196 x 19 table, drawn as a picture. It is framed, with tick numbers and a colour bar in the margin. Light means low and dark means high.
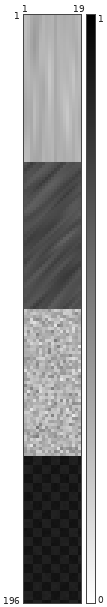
The table splits into 4 rows of 1 panel. Panel 1,1: low, streaked downward, faint in contrast. Panel 2,1: high, slanting up to the right, faint in contrast. Panel 3,1: low, fine-grained. Panel 4,1: very high, checkered, faint in contrast.
